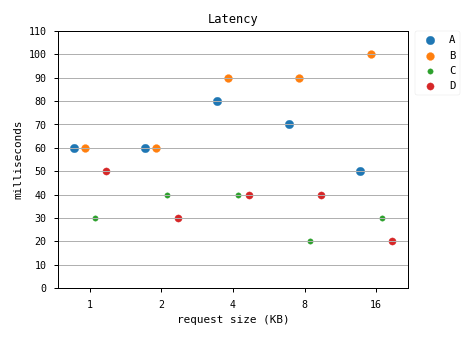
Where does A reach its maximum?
4
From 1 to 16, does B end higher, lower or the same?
higher
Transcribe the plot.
Title: Latency
x-axis: request size (KB), ticks 1 2 4 8 16
y-axis: milliseconds, ticks 0 10 20 30 40 50 60 70 80 90 100 110
Legend: A, B, C, D
Values:
A: 60 60 80 70 50
B: 60 60 90 90 100
C: 30 40 40 20 30
D: 50 30 40 40 20
